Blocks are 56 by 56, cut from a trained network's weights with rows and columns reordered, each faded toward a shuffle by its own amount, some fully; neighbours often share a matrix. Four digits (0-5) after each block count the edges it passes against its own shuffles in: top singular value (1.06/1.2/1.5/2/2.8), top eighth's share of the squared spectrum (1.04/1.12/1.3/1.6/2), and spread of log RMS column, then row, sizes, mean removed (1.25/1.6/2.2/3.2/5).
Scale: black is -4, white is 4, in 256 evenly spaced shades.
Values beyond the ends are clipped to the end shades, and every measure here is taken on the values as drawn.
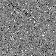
0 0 0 0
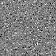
3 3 1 1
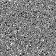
0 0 0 0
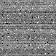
4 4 1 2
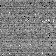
3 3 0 1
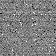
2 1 0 0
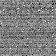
3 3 1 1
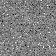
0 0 0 0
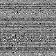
4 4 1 2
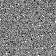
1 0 0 0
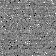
2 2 0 0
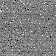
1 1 0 0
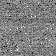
2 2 0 0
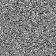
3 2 0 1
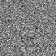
3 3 1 1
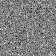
0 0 0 0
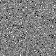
2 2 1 1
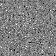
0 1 0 0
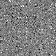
2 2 1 0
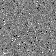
0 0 0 0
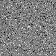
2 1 0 0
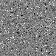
1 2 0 0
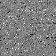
2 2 0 1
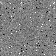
2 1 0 0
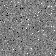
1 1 0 1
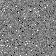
1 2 0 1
